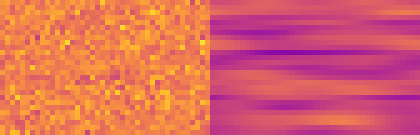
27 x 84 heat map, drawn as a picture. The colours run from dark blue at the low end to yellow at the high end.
It is made of 1 by 2 panels. Panel 1,1: high, fine-grained. Panel 1,2: middling, streaked across.
